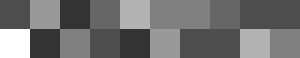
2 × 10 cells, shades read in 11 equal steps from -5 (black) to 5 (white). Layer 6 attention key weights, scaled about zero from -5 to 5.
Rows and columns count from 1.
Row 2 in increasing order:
-3 -3 -2 -2 -2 0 0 1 2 5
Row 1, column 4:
-1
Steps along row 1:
up down up up down same down down same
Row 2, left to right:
5 -3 0 -2 -3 1 -2 -2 2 0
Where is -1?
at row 1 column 4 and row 1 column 8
